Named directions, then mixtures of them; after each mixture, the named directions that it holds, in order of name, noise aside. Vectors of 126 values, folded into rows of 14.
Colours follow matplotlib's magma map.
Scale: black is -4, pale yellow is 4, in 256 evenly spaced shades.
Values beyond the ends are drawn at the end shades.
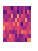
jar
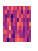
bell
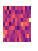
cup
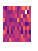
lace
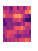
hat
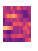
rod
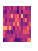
jar, lace, rod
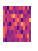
cup, lace, rod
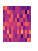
jar, lace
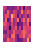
bell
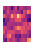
hat, jar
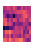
rod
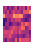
cup, hat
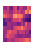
hat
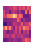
hat, lace, rod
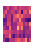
bell, hat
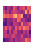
hat, lace, rod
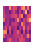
cup, lace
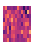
bell, lace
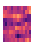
hat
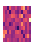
cup, lace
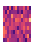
cup, jar, lace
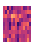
bell, cup, hat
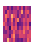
bell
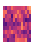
bell, hat, jar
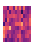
bell, cup, rod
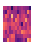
bell, jar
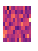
cup
